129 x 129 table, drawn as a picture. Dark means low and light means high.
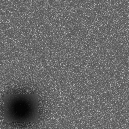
No regular stripes run through it. The ninth with the lowest average is the bottom left. In the bottom left lies a patch that is calmer than the rest. Overall the values sit about 40% of the way up the scale. Neither half mirrors the other. One dip sinks in the bottom left.
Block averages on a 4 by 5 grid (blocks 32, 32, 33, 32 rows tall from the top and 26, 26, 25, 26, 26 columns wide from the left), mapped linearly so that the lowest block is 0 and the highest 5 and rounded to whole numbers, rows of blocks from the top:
5 5 5 5 5 / 5 5 5 5 5 / 4 4 5 5 5 / 0 2 5 5 5
